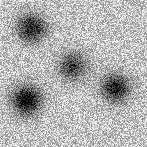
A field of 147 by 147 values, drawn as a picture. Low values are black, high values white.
The halves do not mirror each other. Overall the values sit about 70% of the way up the scale. No overall slope runs across the table. There are four dips.
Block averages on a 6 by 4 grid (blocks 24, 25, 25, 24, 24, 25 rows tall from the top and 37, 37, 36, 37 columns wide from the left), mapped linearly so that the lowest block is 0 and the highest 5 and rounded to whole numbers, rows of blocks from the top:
3455 / 1355 / 5225 / 1320 / 0454 / 5555
